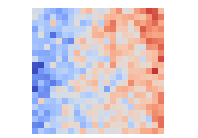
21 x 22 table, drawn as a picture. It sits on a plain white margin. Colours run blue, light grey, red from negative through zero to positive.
Ninth with the highest average: top right. Slope: up to the right. Histogram: bell-shaped. Average level on the scale: 50%. Ninth with the lowest average: middle left.
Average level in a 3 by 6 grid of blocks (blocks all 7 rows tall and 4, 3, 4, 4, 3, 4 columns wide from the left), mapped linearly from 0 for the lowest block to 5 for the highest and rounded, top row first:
1 1 3 4 4 5 | 0 1 3 3 3 4 | 1 2 2 3 3 4
